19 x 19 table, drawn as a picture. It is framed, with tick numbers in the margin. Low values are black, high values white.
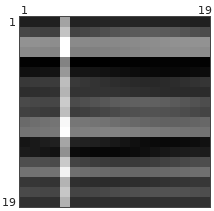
Average level on the scale: 30%. Odd lines: column 5. Slope: none. Grain: streaks across.
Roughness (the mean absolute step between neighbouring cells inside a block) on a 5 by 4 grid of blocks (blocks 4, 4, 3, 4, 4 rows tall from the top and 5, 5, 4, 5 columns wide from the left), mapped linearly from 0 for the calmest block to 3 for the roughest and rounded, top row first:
2111 / 2000 / 2100 / 3222 / 2111
